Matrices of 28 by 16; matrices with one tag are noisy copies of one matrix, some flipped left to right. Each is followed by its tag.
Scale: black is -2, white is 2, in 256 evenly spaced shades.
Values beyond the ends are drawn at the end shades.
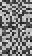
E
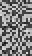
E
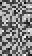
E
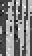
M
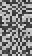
E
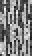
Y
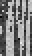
M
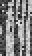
M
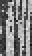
M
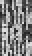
Y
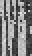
M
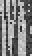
M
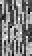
Y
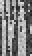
M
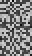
E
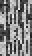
Y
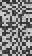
E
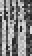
M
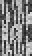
Y
